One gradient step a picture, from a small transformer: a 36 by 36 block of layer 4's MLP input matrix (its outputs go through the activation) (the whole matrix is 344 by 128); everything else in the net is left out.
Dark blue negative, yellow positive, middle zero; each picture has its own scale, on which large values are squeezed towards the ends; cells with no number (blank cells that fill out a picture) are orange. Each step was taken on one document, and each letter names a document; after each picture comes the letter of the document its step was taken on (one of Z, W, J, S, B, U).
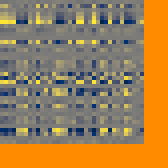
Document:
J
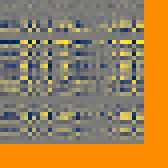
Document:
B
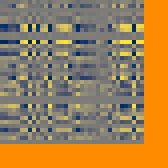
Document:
B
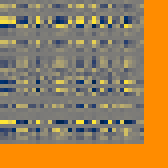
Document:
J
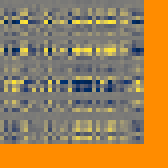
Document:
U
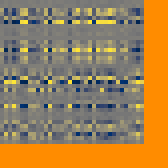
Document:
U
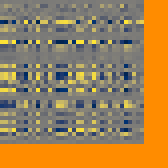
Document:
J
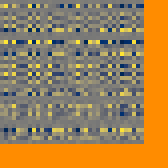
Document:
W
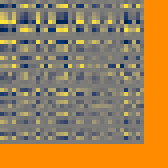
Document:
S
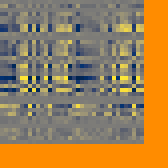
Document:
B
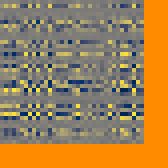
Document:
W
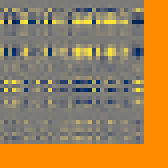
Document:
U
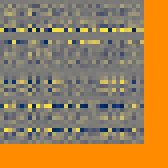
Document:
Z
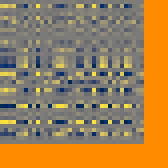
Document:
J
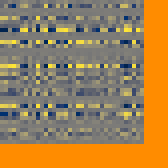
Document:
S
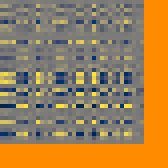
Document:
J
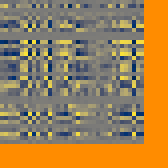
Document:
B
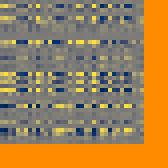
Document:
J
